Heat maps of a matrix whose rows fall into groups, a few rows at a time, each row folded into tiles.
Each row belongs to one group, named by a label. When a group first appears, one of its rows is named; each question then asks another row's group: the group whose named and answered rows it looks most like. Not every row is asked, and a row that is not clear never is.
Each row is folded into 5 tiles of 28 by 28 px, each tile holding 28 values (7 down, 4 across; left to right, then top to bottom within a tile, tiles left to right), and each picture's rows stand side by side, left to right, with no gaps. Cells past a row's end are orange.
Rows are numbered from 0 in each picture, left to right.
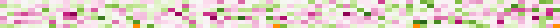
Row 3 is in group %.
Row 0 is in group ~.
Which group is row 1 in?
~
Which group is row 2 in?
~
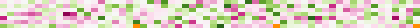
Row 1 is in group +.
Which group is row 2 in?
%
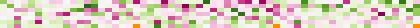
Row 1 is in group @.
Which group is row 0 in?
%
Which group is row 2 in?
+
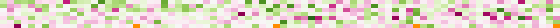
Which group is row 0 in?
+
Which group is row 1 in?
+
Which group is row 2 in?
%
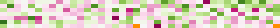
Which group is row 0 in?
%
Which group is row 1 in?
+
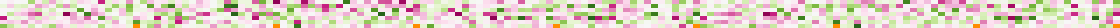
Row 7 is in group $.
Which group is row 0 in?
~
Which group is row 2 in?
@
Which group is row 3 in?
~
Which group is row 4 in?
%
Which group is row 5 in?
~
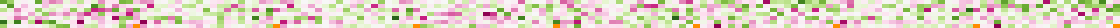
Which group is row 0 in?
%
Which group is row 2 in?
$
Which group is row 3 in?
~
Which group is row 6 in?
$
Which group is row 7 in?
+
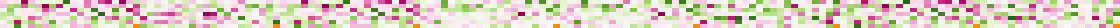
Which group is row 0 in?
@
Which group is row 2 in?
@
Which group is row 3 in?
+
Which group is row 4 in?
+
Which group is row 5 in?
$
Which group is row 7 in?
%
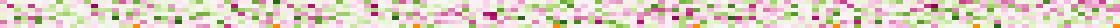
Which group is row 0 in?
$
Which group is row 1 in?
$
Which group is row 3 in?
~
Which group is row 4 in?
%
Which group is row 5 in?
%
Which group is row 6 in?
$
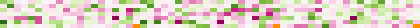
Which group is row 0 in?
%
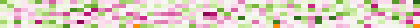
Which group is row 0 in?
%
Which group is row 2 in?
$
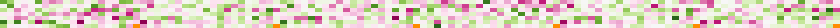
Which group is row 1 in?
$
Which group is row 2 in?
%
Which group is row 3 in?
@
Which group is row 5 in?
$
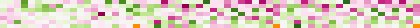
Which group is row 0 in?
+
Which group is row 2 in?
@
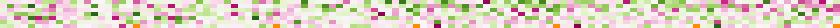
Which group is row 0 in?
%
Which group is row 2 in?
+
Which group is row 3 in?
+
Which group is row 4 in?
+
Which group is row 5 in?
@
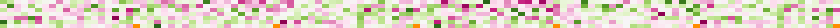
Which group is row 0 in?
%
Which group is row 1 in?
@
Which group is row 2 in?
$
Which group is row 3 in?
@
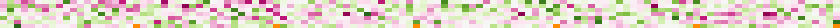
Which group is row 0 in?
@
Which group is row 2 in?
~
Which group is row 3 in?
+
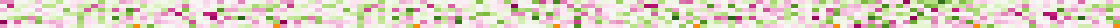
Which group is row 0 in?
$
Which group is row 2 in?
$
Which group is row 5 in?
%
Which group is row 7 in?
~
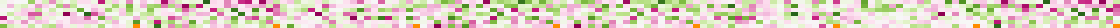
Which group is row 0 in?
~
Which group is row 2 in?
~
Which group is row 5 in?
%
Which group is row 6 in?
+
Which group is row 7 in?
@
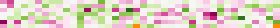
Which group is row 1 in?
~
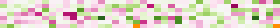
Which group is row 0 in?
~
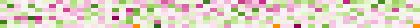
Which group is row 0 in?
%
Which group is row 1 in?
@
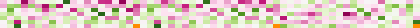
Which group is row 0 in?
@
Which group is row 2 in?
~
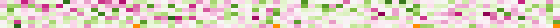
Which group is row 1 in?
%
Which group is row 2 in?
+
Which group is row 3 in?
~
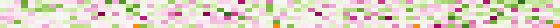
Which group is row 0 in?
+
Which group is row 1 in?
~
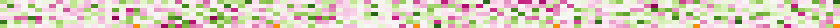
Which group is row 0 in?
%
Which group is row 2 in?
%
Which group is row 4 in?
$
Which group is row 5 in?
$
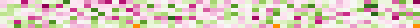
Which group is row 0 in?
@
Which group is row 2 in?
%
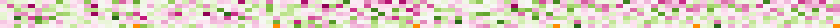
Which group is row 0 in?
$
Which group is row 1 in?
~
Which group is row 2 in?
@
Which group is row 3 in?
$
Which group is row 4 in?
@
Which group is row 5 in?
@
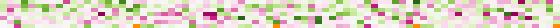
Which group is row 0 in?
+
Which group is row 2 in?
$
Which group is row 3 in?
~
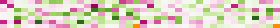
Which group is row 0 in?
$
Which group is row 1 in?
$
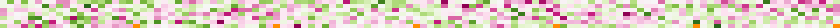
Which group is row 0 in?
+
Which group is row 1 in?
%
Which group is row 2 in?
+
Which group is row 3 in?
@
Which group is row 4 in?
~
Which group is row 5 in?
@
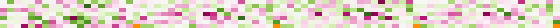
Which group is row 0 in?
+
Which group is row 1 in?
~
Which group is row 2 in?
~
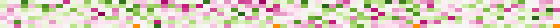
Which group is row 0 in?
+
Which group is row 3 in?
$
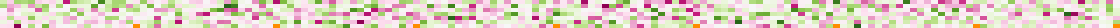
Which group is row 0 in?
+
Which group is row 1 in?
%
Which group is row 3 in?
%
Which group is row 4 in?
@
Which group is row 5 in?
$
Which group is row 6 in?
@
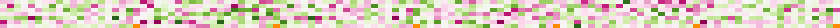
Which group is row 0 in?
$
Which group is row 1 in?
$
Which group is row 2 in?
%
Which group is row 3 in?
%
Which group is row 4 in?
@
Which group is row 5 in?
$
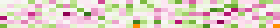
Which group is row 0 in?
~
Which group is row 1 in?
%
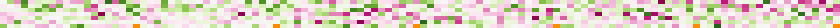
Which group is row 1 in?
+
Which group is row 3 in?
%
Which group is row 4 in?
~
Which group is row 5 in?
@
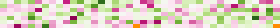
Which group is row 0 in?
+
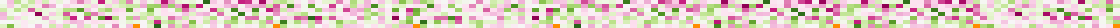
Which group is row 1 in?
@
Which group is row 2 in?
%
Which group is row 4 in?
@
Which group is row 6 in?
@
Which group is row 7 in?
~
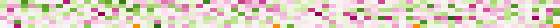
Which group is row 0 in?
+
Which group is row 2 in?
~
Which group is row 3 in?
%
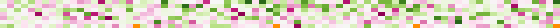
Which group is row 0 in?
~
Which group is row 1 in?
+
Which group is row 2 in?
+
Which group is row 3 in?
$
